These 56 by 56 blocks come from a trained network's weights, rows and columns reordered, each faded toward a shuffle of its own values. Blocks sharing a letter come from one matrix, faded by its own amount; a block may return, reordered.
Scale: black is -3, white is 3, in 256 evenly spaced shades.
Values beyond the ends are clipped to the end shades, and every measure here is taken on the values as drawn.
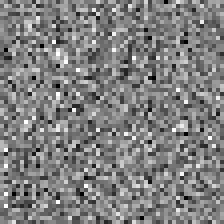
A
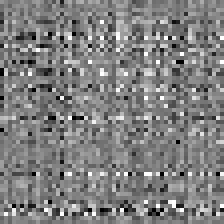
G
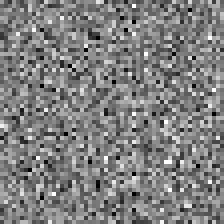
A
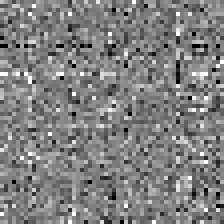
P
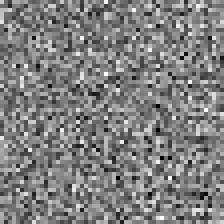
A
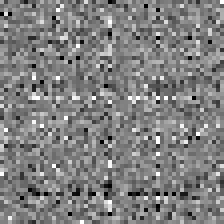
P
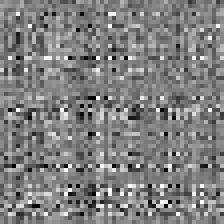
G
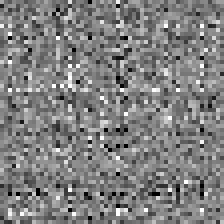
P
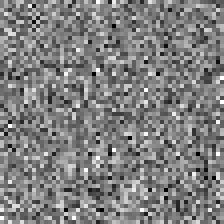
A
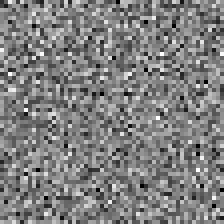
A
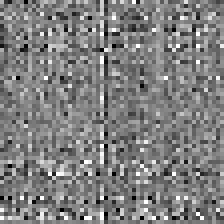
G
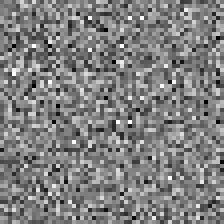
A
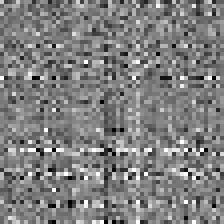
G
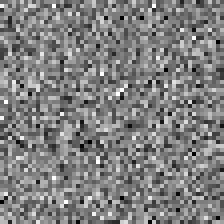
A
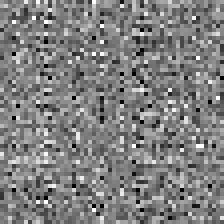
P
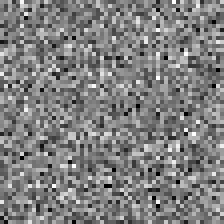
A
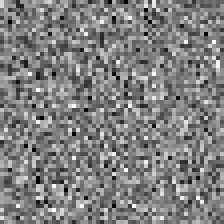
A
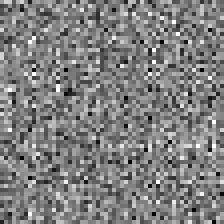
A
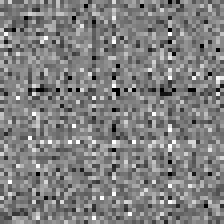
P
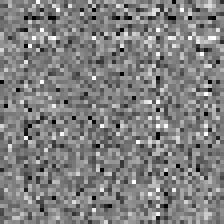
P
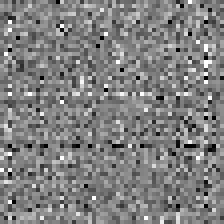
P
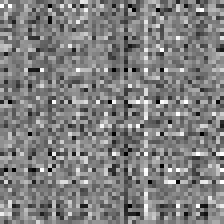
G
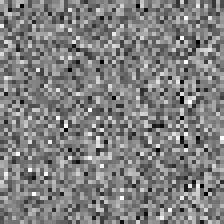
A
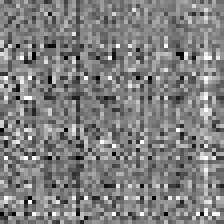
G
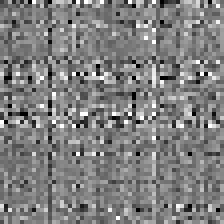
G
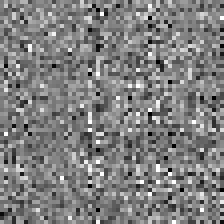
P
